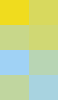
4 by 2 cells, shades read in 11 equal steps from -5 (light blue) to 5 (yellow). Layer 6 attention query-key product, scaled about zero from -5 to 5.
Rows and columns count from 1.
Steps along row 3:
up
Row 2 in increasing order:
0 1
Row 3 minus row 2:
-5 -3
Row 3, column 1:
-5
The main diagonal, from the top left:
5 1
